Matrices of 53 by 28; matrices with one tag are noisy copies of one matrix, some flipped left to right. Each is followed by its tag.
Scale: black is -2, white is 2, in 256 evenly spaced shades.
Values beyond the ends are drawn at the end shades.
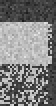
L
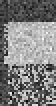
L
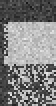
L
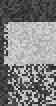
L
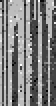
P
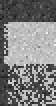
L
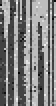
P
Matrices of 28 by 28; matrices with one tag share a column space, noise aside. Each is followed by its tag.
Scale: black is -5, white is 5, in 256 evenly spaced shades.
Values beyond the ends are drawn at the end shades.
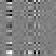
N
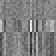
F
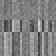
F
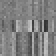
F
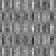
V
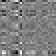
N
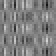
V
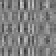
V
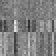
F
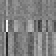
F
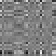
N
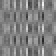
V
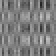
V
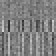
F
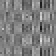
V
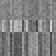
F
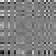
N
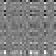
N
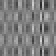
V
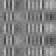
V
